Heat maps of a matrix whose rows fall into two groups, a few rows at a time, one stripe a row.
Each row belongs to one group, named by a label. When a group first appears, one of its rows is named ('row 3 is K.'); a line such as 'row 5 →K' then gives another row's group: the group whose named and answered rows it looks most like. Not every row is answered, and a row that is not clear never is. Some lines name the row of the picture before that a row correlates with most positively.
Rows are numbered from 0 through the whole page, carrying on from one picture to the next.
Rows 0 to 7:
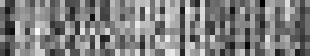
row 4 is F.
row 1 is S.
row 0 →S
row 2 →S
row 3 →F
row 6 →S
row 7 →F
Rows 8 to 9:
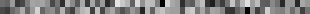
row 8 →F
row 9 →S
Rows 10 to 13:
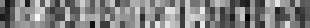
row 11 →F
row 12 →F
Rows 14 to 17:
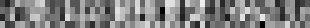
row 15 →F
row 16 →F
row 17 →S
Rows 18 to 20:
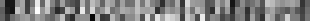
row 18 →S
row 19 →F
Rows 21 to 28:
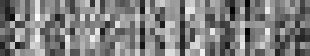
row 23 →F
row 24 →F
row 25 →S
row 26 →F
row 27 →F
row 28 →F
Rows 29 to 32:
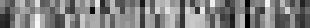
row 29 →S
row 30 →S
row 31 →F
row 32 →F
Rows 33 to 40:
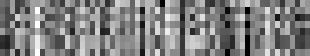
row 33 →F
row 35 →F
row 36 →S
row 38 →F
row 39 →F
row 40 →S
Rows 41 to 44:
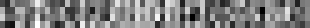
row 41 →F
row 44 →F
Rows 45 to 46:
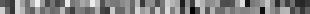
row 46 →S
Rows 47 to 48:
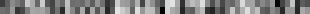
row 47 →F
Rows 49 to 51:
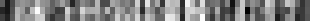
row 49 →S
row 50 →F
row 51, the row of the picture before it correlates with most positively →47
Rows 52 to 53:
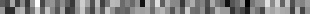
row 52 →S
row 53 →S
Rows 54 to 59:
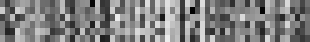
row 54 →S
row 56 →F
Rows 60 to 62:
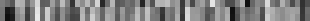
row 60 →S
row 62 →S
